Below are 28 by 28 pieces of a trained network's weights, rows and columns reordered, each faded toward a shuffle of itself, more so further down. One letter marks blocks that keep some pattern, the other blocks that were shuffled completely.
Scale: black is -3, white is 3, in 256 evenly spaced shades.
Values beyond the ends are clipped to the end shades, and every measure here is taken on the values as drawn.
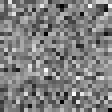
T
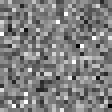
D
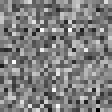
T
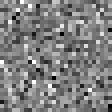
D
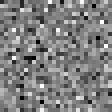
D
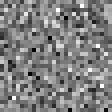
D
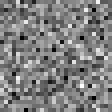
D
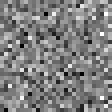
D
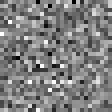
D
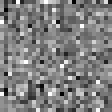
T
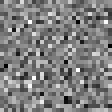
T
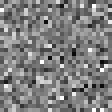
D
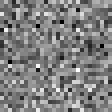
D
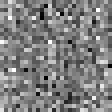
T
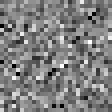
D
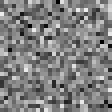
D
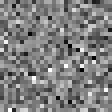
D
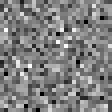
D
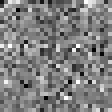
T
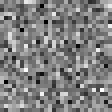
D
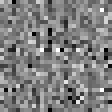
T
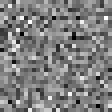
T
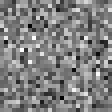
D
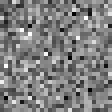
D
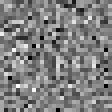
T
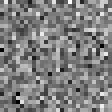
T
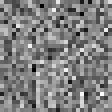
T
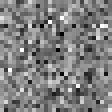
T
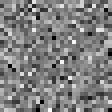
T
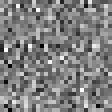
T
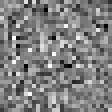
T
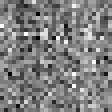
T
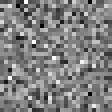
D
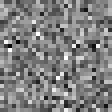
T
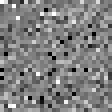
D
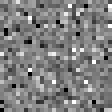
D
